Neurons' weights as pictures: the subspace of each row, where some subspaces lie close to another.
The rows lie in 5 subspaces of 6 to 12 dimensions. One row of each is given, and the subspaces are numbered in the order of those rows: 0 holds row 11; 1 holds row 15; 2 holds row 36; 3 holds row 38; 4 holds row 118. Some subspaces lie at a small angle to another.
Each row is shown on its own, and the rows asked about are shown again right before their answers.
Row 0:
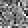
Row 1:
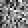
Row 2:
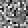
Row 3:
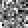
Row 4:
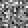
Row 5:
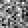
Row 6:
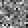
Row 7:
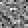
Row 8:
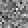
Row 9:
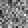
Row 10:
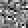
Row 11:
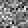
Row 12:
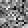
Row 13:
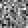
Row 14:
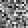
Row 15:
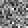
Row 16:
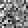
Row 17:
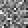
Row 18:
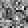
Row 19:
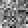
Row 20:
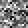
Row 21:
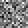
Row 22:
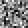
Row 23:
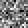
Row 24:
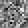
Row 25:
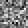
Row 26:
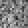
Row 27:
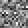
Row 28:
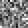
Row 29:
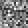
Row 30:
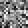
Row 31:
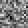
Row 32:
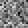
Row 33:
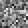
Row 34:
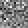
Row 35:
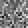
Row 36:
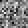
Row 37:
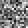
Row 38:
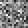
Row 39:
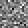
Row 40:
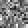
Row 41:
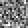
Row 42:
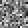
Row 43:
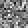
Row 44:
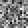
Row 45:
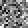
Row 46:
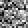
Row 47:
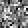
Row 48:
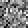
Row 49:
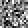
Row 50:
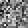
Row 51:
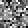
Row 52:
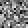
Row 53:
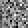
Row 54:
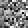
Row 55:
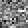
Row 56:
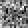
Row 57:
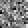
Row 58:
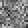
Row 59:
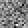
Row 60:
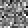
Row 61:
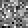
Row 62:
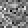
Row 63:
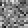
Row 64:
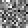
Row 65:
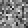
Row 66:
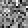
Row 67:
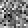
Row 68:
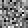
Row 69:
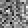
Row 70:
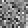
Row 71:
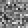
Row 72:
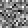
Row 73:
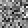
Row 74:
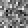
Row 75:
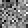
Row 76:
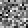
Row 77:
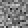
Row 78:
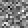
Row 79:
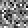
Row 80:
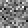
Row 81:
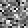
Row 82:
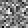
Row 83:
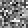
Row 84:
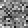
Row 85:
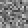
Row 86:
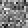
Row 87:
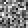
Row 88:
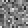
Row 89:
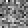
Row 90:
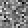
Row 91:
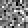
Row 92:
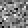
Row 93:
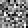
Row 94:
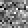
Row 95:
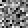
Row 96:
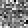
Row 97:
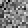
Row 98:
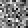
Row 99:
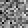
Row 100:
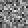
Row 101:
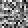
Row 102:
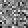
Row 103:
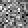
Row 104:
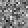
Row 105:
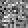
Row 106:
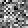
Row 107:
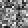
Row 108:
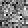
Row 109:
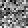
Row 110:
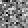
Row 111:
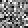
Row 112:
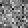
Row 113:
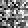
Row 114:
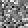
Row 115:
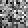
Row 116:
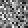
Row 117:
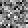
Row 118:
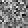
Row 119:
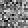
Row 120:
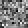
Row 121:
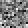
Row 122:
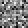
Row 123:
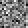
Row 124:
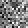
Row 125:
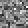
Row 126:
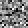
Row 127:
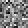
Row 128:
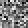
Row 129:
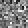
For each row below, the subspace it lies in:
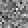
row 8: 4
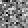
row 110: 3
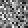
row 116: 1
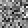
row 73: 3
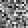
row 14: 4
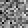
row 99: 0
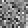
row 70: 1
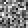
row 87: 3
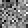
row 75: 0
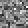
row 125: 1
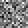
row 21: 0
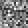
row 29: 1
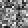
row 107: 3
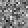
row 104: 3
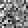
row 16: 2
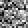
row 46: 1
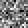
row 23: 4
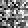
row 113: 1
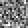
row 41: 3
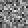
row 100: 0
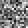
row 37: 0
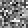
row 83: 3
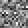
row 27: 3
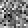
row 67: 2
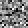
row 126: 2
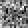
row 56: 3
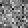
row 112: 1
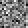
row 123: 3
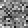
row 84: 1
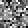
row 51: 4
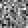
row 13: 3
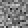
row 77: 3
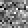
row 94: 1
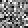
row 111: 1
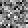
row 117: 1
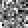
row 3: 1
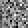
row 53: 2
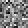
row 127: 1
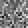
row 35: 4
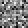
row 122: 2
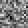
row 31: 1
